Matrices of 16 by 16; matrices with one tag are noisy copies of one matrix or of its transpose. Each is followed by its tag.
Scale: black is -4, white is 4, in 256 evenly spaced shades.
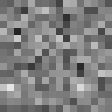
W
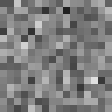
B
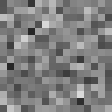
B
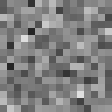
B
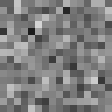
B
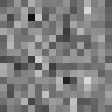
W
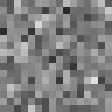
B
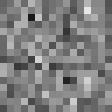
W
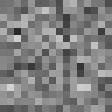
W
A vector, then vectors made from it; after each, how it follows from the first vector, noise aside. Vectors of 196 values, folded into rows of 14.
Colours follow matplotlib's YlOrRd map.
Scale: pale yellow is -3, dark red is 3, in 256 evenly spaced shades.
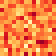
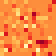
partly zeroed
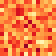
negated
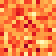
negated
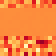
partly zeroed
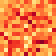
sign-scrambled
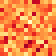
sign-scrambled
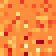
partly zeroed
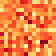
sign-scrambled
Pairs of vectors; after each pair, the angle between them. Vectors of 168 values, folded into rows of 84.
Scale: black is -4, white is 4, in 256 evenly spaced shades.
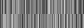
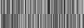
nearly opposite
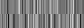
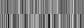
nearly parallel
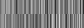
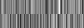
partly aligned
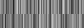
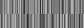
partly opposed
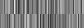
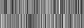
orthogonal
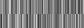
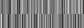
nearly opposite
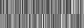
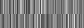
orthogonal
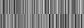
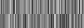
partly aligned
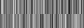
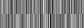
partly aligned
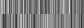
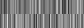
orthogonal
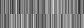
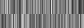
partly aligned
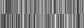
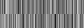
nearly opposite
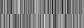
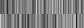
orthogonal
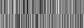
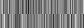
orthogonal
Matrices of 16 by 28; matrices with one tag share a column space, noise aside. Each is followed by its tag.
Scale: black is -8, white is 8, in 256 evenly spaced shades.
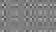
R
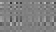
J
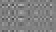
R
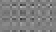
R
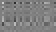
J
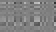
J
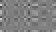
R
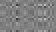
R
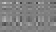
J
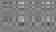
J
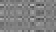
R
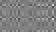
R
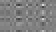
R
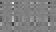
J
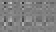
J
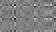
R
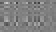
J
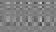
J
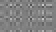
R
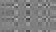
R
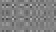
R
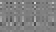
J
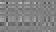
J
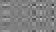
R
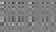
J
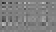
J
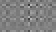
R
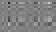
J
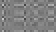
R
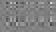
J
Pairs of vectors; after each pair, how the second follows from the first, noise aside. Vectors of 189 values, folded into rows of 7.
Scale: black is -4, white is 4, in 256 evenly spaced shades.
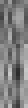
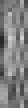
wrapped around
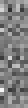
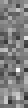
wrapped around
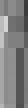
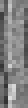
wrapped around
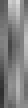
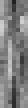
wrapped around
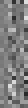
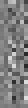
wrapped around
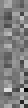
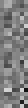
copied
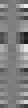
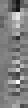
wrapped around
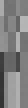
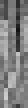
wrapped around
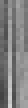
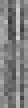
wrapped around
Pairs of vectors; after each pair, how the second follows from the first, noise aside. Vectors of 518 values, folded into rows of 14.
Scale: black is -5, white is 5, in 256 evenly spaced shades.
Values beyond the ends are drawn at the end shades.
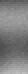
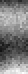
scaled up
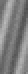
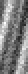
scaled up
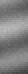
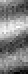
scaled up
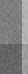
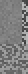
sign-scrambled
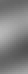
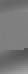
partly zeroed
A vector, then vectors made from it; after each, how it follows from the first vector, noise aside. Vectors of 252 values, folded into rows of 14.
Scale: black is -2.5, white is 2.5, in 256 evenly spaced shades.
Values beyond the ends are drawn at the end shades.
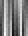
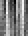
reversed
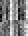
wrapped around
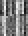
wrapped around
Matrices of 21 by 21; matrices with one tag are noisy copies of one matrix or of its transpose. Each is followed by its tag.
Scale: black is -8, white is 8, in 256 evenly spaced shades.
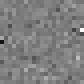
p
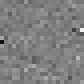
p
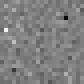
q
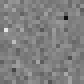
q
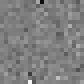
p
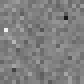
q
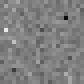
q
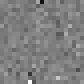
p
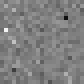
q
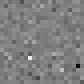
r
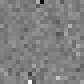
p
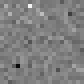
q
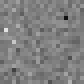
q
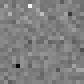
q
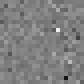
r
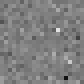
r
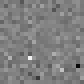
r
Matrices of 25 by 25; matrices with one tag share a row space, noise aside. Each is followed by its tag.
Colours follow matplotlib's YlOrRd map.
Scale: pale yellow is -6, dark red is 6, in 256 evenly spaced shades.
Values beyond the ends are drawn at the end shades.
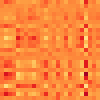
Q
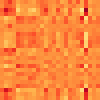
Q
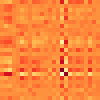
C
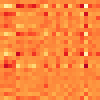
Q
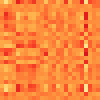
Q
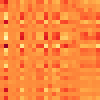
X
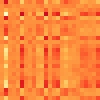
X
